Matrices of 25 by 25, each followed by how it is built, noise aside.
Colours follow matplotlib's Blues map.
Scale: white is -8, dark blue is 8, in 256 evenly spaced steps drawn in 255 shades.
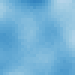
smooth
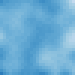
smooth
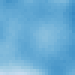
smooth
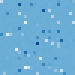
sparse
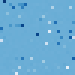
sparse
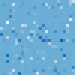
sparse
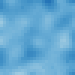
smooth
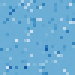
sparse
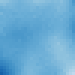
smooth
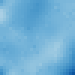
smooth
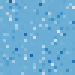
sparse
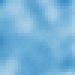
smooth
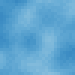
smooth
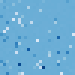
sparse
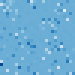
sparse
